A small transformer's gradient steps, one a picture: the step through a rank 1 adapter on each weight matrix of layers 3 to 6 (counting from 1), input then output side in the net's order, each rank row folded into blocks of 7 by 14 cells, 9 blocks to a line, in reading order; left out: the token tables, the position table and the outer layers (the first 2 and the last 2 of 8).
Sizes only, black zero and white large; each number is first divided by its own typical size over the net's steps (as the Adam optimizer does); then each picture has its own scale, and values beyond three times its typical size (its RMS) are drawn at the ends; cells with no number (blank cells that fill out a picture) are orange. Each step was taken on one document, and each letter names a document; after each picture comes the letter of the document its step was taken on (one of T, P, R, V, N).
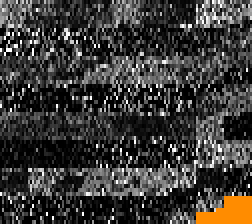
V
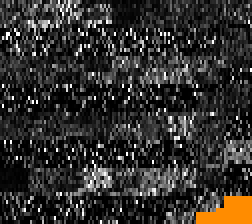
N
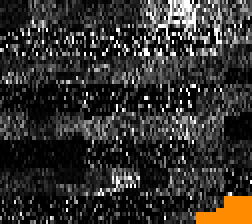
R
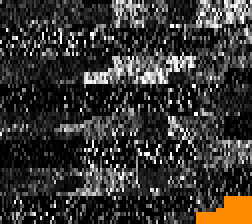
R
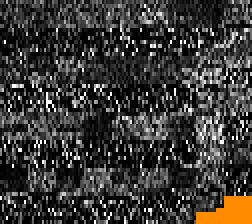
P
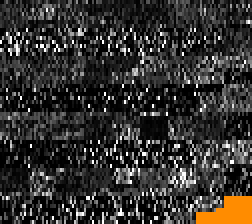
N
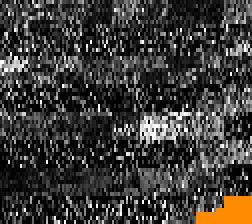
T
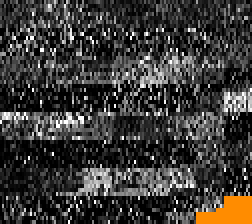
V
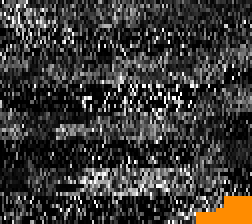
V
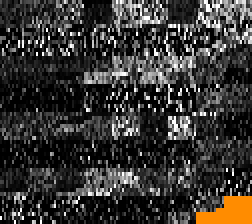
R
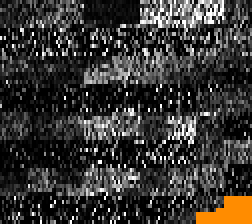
R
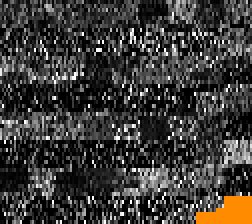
T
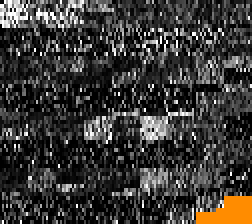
T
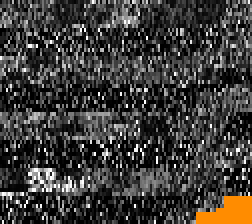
T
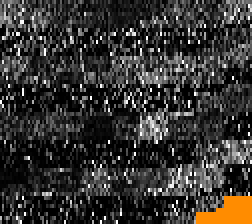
N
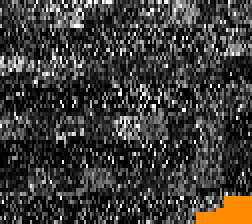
T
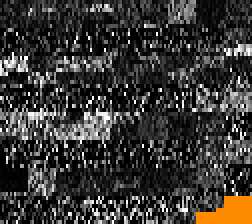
P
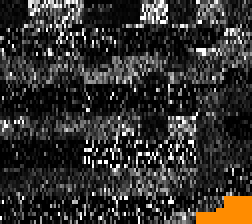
R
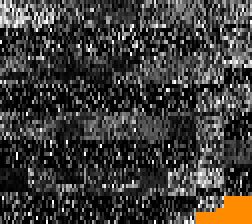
T
